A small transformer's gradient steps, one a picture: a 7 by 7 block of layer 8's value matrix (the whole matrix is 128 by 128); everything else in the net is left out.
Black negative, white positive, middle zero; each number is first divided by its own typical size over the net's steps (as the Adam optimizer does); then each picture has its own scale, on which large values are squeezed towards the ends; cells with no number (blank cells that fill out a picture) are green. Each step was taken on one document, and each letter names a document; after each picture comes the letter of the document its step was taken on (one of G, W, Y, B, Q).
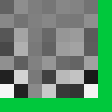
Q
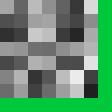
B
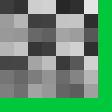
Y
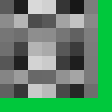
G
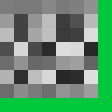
Y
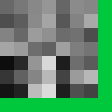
B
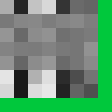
Q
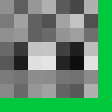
G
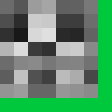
B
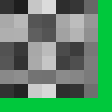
G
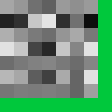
B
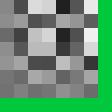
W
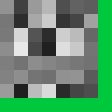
Q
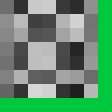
G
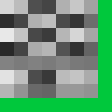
G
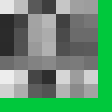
B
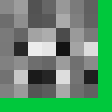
W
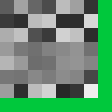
Q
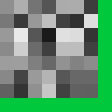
Q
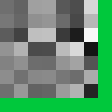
Y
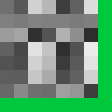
W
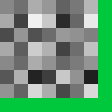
W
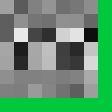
Y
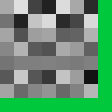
Q
